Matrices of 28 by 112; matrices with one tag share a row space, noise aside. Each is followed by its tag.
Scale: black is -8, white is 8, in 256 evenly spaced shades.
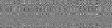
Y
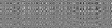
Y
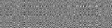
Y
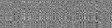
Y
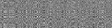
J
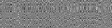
Y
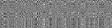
J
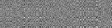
Y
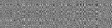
Y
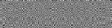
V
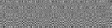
V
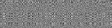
V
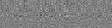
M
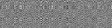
M
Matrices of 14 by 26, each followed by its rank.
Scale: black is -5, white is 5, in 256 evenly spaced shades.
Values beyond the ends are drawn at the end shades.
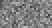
full rank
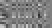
two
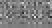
three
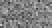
full rank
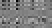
two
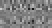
three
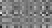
two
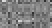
three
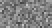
full rank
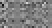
three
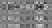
two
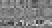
three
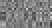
three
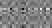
two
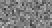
full rank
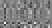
two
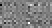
three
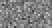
full rank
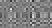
two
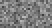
full rank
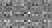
three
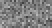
full rank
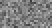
full rank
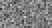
full rank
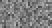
full rank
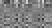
two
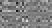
three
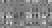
three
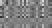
two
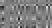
two
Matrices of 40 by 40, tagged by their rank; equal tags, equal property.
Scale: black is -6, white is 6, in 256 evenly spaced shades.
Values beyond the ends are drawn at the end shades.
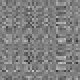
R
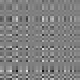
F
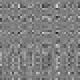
R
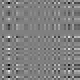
F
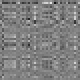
R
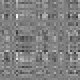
R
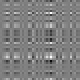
F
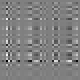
F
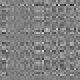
R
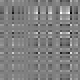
F
